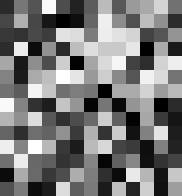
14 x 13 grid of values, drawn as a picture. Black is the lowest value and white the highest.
Neither half mirrors the other. No overall slope runs across the table. No row or column stands out. The histogram is flat.
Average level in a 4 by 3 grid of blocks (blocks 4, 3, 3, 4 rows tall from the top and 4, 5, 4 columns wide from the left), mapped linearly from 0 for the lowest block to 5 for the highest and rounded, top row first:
143 / 355 / 220 / 211
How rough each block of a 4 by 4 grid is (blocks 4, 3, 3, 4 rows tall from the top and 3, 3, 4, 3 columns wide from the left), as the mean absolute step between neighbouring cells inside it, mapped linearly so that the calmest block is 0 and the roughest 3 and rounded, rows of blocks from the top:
1301
1211
1131
2122
